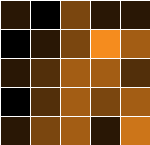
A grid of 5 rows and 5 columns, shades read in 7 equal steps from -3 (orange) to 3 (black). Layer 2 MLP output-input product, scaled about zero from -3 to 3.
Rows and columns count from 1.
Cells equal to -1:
6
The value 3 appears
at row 1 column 2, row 2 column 1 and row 4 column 1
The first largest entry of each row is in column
2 1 1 1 1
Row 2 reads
3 2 0 -3 -1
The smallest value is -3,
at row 2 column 4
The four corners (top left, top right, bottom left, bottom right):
2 2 2 -2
